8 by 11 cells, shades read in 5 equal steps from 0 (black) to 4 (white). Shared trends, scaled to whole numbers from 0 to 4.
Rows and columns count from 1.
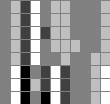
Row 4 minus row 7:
0 -1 1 1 1 -1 2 1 0 -1 -1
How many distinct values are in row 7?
5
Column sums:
16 27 5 27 11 26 18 17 16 20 27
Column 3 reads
1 1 1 1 1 0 0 0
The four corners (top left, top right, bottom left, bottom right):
2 3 2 4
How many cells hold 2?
34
